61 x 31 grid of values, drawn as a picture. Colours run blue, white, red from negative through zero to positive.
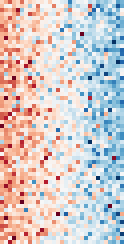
No row or column stands out. The field climbs toward the left. Overall the values sit about 50% of the way up the scale. There are no regular stripes. Fine speckle covers the field.
